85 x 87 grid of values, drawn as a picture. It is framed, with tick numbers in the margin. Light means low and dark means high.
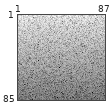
No single row or column stands out from its neighbours. Fine speckle covers the field. Values rise toward the bottom. No regular stripes run through it.
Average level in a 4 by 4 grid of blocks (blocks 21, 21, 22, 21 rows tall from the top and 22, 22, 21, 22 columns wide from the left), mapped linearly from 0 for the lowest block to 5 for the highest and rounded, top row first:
0 0 0 0 | 2 2 2 2 | 3 3 3 3 | 5 5 5 5
